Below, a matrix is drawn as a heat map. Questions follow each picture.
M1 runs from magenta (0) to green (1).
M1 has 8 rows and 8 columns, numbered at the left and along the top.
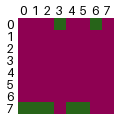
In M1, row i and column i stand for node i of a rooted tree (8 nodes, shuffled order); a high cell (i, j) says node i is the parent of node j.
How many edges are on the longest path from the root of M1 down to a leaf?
2
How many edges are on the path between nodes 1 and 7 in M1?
1
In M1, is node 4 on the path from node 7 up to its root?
no
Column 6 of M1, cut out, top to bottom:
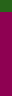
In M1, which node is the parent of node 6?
0
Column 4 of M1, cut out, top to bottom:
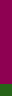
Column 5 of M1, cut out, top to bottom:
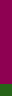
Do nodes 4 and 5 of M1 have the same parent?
yes
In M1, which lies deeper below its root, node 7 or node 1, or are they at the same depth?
node 1
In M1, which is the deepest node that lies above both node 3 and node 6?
0
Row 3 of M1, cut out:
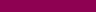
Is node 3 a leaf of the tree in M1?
yes
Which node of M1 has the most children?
7
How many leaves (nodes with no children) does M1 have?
6
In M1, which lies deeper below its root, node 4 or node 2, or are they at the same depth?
the same depth
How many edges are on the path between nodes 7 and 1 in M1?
1
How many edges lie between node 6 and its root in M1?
2
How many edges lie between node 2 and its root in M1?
1
